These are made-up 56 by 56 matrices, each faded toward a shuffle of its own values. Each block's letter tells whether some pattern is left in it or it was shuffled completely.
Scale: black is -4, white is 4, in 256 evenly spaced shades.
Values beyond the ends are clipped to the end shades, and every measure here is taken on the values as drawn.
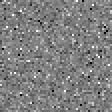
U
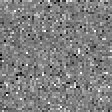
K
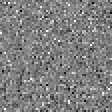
K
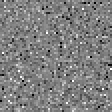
U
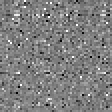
K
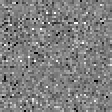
K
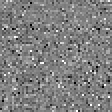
K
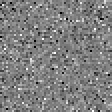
U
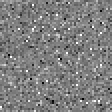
U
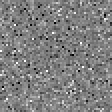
U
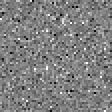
U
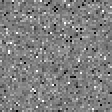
U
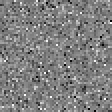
U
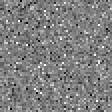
U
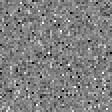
U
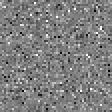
K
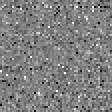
K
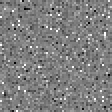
U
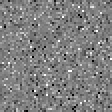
U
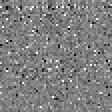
K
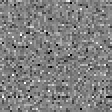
K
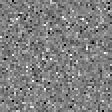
U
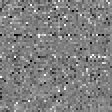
K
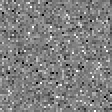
U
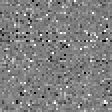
K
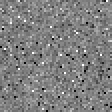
U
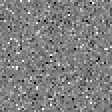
U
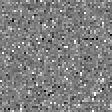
U
